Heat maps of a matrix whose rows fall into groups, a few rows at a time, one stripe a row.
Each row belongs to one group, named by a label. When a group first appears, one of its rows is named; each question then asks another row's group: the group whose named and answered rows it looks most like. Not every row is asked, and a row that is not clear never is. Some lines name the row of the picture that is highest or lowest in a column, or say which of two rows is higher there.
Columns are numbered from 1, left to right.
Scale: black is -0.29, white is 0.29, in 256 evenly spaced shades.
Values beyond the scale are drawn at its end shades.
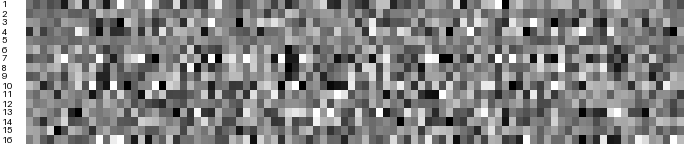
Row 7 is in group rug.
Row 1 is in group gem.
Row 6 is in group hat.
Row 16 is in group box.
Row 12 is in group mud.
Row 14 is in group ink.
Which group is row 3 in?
mud
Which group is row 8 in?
hat
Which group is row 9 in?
hat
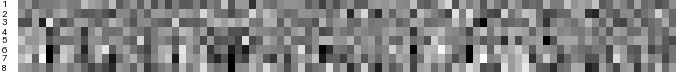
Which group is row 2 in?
mud
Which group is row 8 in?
mud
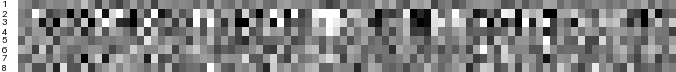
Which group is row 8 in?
gem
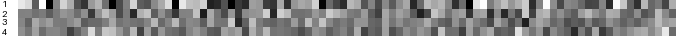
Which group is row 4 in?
box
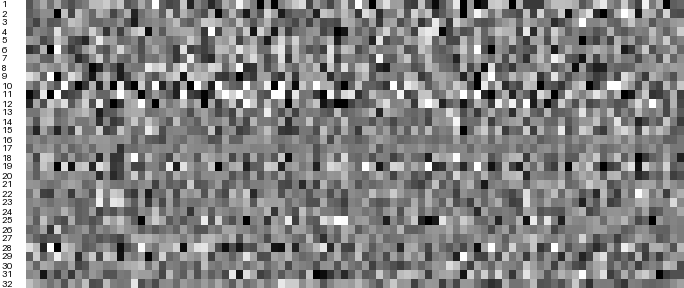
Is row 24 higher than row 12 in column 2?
No
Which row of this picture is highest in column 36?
11
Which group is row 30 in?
box
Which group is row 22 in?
box
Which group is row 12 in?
rug
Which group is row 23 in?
box
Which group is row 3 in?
hat
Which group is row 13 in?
hat
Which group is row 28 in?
ink
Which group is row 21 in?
hat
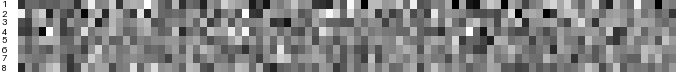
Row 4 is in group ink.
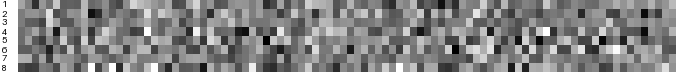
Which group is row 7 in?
ink
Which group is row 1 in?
ink
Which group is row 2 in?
hat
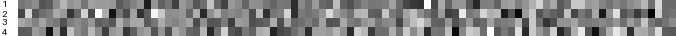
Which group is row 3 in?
rug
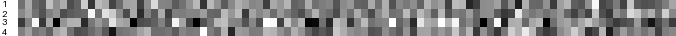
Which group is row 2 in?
box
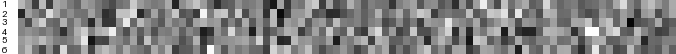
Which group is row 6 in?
gem
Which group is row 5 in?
hat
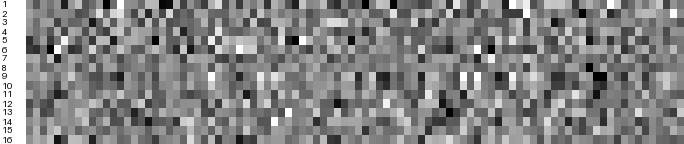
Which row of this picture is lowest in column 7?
6
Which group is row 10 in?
mud
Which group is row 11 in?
gem
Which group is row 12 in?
rug
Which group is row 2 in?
box
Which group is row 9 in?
mud
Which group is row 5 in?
rug
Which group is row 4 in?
gem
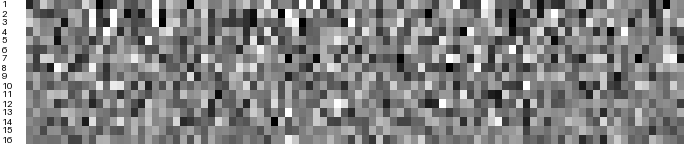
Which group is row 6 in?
mud
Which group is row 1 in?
hat
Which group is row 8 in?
ink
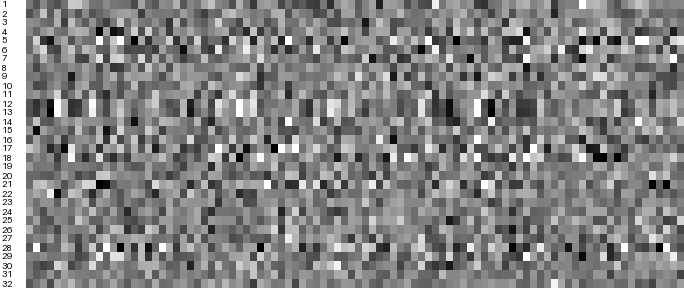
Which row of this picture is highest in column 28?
17
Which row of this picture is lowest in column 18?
28
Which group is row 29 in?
box
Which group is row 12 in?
ink
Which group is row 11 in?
hat
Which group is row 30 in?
ink
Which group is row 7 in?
box
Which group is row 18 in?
mud
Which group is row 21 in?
hat
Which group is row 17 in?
gem
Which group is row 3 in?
gem
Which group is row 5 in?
box
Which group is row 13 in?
ink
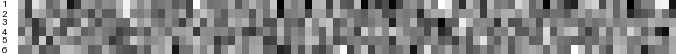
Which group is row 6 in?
hat
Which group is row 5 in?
ink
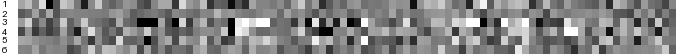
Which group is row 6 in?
box
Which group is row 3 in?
mud
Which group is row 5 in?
mud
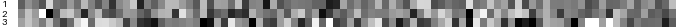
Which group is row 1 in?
rug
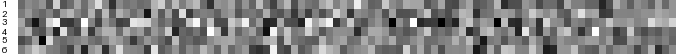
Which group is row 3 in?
ink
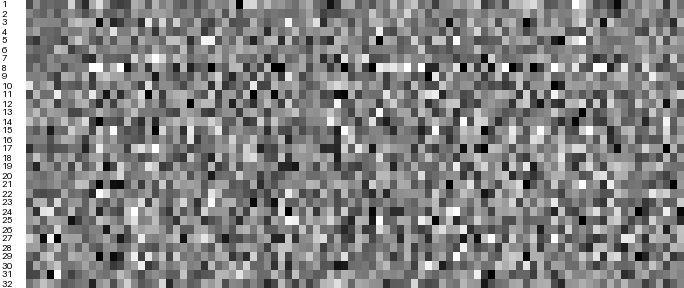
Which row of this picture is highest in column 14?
8
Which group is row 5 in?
hat
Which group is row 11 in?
rug
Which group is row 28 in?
gem
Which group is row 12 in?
hat
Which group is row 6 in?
ink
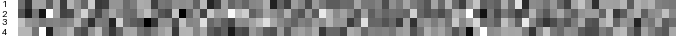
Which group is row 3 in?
mud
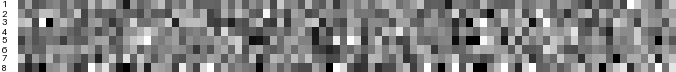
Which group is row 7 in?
gem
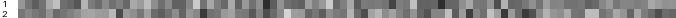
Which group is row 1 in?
ink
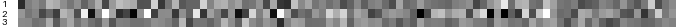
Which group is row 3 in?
hat
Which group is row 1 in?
rug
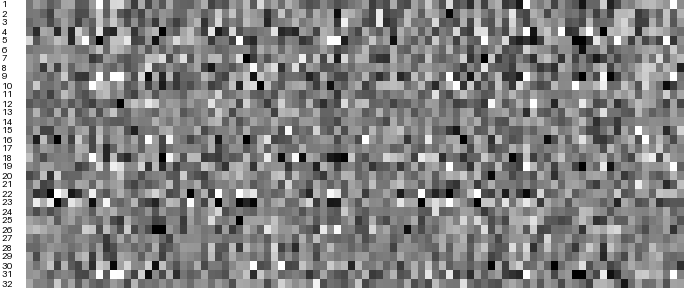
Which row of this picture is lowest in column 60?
18
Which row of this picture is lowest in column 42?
19
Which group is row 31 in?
box
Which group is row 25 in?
mud
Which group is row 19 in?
box
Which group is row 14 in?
mud
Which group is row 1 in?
box
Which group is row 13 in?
gem
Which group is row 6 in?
box
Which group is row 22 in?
ink
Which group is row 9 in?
box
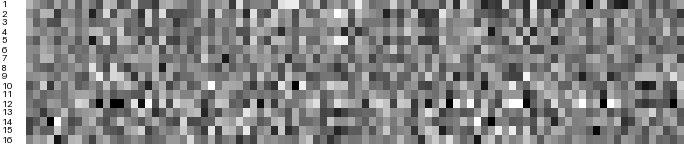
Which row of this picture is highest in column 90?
13
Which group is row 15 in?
rug
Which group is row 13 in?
rug
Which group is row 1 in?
gem
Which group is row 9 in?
box
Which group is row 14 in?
ink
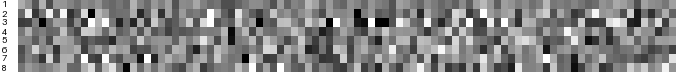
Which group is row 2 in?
gem
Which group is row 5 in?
mud
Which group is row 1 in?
ink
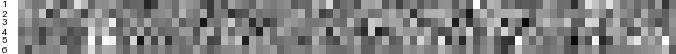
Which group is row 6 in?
box
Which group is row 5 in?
box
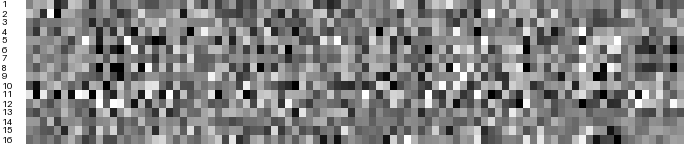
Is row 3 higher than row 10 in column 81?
No
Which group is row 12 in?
box
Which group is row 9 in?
mud
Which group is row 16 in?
mud
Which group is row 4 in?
hat
